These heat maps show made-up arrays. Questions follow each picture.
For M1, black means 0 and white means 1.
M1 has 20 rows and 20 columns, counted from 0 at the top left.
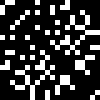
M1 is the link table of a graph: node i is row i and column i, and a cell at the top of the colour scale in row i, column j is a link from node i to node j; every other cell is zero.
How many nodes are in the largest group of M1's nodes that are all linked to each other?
4
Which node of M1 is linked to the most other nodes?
node 13
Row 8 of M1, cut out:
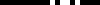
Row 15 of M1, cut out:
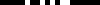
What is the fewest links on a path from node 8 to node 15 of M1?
1
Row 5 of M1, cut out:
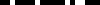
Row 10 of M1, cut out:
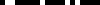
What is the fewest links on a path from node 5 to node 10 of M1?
2
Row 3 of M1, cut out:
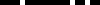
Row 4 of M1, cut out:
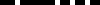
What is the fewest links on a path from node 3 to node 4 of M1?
1
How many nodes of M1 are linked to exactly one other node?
0
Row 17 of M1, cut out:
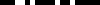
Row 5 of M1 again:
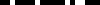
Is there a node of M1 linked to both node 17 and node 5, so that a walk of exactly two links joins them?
no
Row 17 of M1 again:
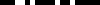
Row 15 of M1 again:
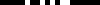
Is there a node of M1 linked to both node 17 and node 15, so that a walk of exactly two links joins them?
no
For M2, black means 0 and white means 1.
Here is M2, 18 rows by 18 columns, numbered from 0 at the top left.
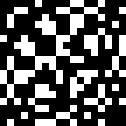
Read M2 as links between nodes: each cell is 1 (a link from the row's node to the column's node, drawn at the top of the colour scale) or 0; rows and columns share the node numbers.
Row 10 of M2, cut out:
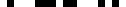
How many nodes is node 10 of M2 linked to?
10
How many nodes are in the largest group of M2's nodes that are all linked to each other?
3
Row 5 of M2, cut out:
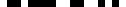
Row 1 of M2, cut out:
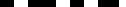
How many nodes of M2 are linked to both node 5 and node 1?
6
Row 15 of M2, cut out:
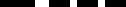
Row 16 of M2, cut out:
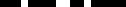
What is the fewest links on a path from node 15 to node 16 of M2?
3
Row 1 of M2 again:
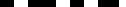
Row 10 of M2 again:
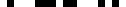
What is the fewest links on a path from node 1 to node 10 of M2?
2
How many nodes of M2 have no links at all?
0
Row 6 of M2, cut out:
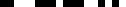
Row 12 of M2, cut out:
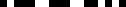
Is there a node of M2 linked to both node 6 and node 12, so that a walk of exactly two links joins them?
no
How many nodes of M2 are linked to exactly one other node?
0
